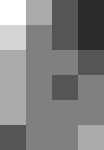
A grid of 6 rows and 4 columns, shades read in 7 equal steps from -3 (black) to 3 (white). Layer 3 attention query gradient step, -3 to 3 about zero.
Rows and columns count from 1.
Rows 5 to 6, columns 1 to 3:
1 0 0 | -1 0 0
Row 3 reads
1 0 0 -1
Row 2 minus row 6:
3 0 -1 -3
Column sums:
7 1 -3 -4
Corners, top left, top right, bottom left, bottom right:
3 -2 -1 1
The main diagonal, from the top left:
3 0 0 0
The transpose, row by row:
3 2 1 1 1 -1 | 1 0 0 0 0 0 | -1 -1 0 -1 0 0 | -2 -2 -1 0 0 1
